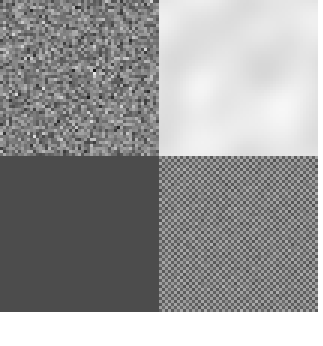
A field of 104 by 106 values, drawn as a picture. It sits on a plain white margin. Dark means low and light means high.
The table splits into 2 rows of 2 panels. Panel 1,1: middling, fine-grained, strong in contrast. Panel 1,2: very high, smooth, faint in contrast. Panel 2,1: low, flat. Panel 2,2: middling, checkered, strong in contrast.
